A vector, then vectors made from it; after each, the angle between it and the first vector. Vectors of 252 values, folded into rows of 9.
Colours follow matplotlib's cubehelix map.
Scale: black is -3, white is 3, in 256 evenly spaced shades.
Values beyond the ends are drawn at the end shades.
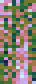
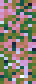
partly aligned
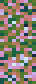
orthogonal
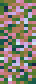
orthogonal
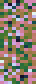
partly opposed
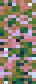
partly opposed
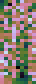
nearly opposite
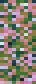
orthogonal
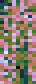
nearly opposite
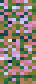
orthogonal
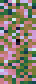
partly opposed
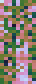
nearly parallel
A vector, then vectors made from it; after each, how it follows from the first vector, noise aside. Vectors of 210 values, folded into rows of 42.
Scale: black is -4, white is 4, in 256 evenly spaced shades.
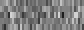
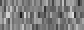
reversed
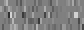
partly zeroed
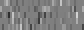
partly zeroed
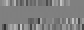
partly zeroed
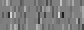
partly zeroed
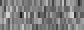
reversed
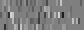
partly zeroed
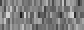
reversed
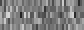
reversed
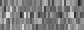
reversed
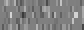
partly zeroed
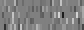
partly zeroed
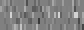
partly zeroed
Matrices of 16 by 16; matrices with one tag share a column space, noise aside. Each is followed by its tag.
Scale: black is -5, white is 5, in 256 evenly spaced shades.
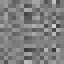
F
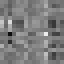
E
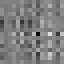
E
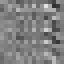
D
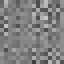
F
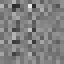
D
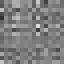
F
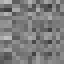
D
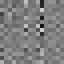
F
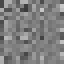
D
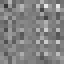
D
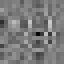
E
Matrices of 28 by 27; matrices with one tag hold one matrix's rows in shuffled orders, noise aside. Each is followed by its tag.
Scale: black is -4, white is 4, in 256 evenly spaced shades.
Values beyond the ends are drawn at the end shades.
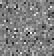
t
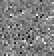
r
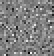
t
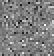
r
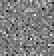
t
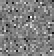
t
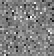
t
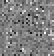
r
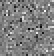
r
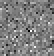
t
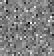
t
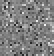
r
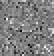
r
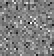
t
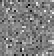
r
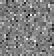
t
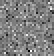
t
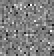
t
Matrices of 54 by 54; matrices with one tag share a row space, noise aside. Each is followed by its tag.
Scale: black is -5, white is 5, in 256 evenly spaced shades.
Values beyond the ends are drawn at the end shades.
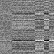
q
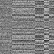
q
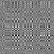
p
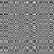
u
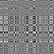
u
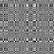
u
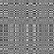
u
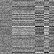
q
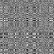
u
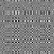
p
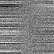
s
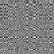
u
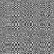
p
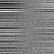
s
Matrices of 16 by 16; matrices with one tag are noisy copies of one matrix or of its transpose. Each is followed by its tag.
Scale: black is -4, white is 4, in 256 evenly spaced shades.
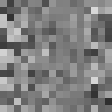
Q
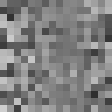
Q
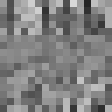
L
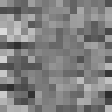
L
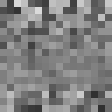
Q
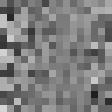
Q
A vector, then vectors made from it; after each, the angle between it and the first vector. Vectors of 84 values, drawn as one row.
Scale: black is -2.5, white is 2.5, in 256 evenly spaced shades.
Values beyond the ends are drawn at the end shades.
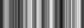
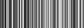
orthogonal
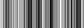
nearly opposite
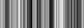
nearly opposite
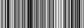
partly opposed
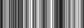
nearly parallel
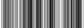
nearly opposite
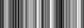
nearly parallel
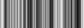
nearly opposite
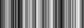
nearly parallel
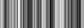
nearly opposite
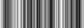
nearly opposite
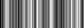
nearly parallel
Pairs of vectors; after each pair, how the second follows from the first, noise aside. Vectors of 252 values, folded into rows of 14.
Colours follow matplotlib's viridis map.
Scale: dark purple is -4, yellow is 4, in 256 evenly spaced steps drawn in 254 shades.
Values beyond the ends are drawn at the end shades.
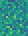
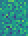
negated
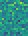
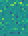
partly zeroed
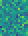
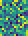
scaled up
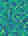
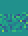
partly zeroed
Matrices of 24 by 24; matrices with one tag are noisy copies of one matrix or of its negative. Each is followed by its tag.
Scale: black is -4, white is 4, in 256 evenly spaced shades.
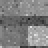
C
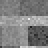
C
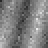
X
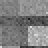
C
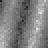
X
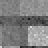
C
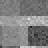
C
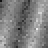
X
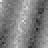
X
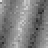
X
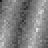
X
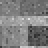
C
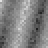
X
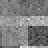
C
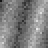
X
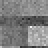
C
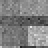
C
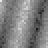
X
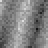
X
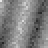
X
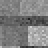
C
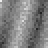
X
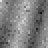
X
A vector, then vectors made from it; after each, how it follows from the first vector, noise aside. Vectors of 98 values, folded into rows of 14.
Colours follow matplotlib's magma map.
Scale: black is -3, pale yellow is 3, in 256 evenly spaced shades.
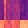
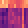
reversed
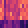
negated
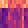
reversed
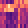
wrapped around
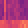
shrunk
